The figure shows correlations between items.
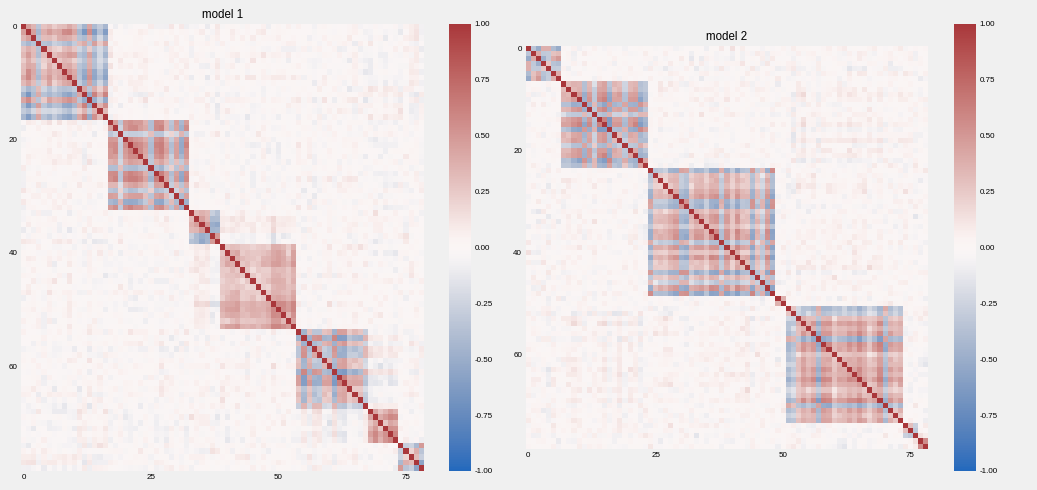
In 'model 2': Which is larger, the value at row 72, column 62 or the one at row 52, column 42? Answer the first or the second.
the first
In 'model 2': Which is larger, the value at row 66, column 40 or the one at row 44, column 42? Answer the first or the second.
the first
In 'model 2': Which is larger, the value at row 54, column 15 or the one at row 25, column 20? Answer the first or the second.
the first
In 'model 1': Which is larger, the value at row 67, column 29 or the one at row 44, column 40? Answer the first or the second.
the second
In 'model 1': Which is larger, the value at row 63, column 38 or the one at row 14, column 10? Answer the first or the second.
the first
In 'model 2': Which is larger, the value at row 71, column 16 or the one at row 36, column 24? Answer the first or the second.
the first
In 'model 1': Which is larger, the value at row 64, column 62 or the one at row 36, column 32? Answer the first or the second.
the first
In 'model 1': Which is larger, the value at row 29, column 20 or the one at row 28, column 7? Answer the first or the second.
the second
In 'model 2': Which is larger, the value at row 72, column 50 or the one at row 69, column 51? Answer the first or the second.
the first
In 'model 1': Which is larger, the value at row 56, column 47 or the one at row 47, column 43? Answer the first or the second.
the second
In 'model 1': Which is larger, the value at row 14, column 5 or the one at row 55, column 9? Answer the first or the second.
the second
